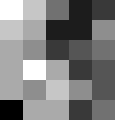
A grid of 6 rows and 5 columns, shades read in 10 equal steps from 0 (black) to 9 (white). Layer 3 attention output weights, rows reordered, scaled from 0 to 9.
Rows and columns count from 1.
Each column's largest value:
9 9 7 5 5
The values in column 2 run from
5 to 9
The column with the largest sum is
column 2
